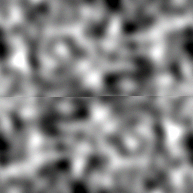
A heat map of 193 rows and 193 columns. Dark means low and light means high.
No seam splits the table. It looks the same turned upside down. The values follow a bell shape. Overall the values sit about 50% of the way up the scale. No single row or column stands out from its neighbours. There are no lone odd cells. There is no overall slope.
